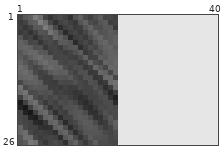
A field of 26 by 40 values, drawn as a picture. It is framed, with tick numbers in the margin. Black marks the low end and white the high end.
It is made of 1 by 2 panels. Panel 1,1: low, slanting down to the right. Panel 1,2: very high, flat.
